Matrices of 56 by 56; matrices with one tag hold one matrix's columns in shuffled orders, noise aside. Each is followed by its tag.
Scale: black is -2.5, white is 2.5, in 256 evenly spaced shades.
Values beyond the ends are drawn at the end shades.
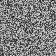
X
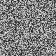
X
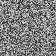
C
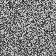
C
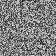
X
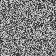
X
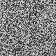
C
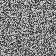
C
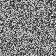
X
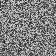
C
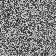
X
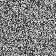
X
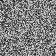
X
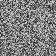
C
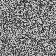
X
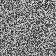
C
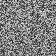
C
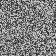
X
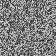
X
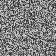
X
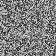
X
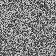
C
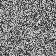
X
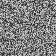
X
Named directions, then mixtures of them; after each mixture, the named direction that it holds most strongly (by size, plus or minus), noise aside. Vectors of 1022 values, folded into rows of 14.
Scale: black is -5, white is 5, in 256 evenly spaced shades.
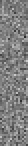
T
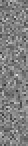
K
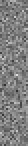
K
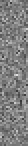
K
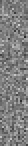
T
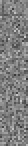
T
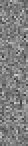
K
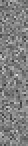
K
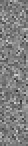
K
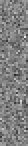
T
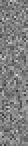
K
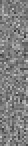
T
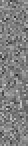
K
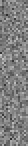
K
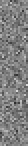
K
